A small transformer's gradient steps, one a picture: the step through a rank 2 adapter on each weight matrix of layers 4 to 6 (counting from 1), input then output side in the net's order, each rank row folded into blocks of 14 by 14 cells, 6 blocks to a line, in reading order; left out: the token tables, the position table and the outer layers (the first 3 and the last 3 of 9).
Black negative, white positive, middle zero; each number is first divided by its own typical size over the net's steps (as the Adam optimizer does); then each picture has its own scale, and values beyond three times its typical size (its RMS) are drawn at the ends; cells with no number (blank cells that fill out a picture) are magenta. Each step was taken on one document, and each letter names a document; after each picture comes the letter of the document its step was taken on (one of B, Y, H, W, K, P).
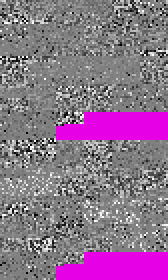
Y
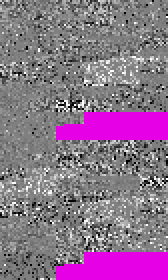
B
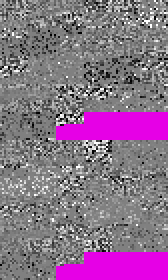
Y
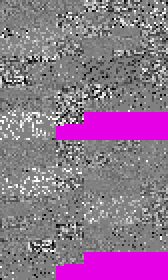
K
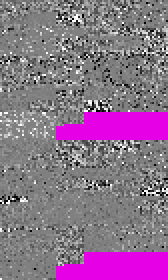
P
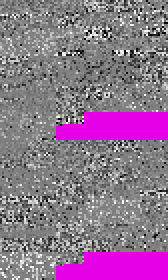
Y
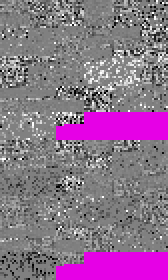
K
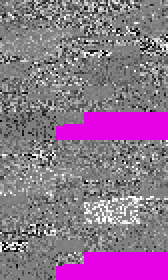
B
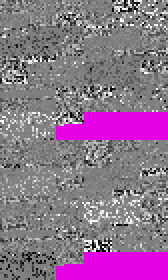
K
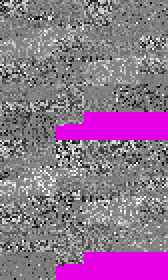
B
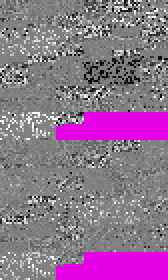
K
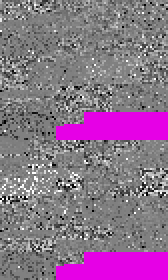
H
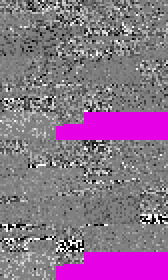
P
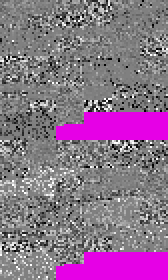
B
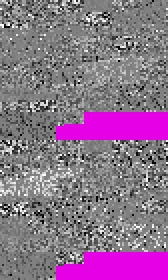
B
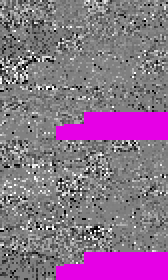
H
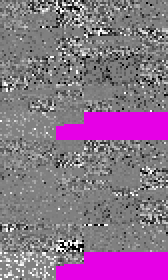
P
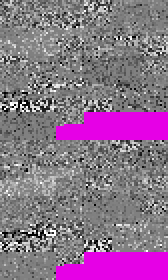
B
